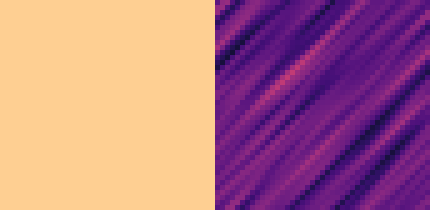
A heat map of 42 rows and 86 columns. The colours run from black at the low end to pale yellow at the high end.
It is made of 1 by 2 panels. Panel 1,1: very high, flat. Panel 1,2: low, slanting up to the right.
